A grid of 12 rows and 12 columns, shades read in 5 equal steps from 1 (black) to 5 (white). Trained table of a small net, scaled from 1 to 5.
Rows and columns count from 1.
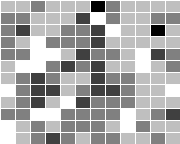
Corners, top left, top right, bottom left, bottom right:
4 4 5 4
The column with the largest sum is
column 10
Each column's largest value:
5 5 5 5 5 4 5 5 5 5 4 5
